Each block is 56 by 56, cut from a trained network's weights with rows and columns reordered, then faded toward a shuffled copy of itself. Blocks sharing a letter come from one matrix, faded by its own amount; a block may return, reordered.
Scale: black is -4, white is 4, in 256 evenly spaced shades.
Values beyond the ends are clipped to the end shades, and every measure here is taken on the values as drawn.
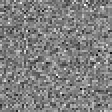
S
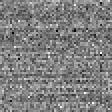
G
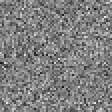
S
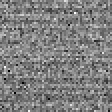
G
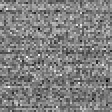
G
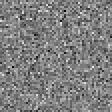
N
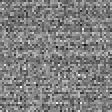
G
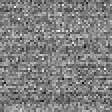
G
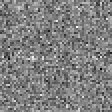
N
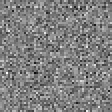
S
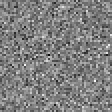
S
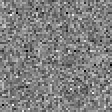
N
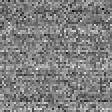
G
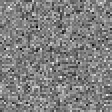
S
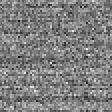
G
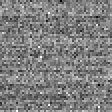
G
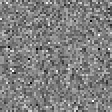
N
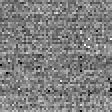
G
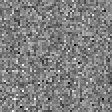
N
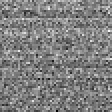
G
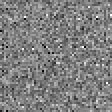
N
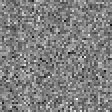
N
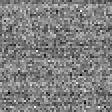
G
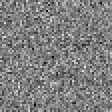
S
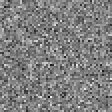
S
